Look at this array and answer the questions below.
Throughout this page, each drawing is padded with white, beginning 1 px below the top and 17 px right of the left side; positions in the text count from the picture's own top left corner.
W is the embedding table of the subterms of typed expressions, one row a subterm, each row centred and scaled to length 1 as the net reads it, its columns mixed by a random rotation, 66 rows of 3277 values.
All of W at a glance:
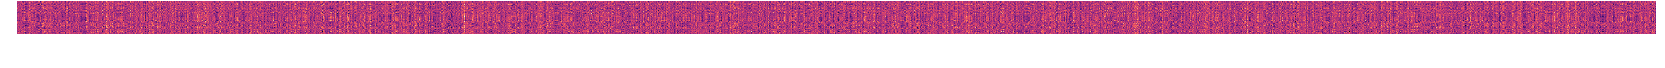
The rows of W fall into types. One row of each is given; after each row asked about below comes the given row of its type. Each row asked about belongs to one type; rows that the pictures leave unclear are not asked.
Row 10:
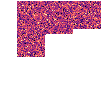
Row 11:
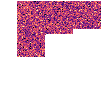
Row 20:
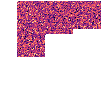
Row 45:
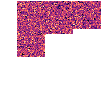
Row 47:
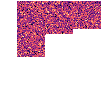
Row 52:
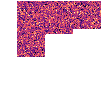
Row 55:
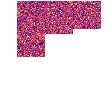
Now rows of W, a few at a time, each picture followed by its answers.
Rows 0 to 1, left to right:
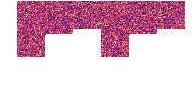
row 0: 10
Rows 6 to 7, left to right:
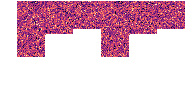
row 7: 11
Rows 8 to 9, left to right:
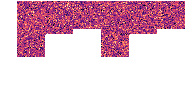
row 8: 52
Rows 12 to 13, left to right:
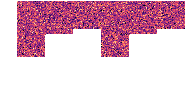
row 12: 20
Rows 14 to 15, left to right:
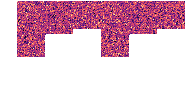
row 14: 20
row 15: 20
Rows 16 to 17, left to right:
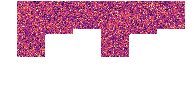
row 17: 52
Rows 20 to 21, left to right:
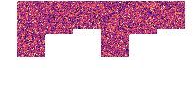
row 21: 55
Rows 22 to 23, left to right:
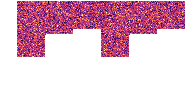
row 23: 47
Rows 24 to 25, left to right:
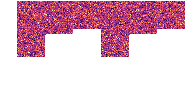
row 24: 10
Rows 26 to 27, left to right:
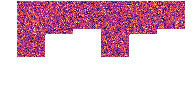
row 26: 52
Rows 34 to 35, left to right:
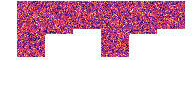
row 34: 11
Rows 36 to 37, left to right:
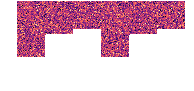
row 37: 20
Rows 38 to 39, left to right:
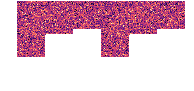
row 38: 47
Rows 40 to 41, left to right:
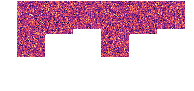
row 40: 55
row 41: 20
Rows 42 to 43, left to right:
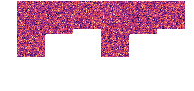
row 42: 10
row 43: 20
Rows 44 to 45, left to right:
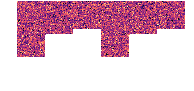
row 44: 20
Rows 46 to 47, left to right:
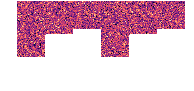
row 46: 11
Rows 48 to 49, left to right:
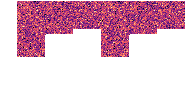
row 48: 11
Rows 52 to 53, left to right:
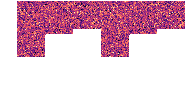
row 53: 52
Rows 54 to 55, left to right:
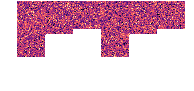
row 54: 52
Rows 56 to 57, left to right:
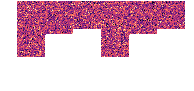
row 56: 10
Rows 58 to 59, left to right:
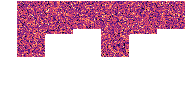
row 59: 11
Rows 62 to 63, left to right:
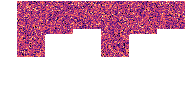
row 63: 11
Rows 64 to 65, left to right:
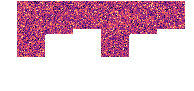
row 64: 11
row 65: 52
